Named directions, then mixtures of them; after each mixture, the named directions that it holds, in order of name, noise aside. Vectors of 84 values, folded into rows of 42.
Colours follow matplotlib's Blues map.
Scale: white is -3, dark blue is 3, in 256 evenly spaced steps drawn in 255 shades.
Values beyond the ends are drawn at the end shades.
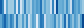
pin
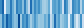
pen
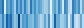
pen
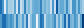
pin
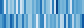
pin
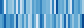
pin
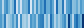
pen, pin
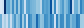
pen, pin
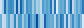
pin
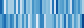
pin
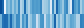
pen, pin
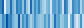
pen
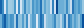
pin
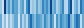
pen, pin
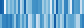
pen, pin
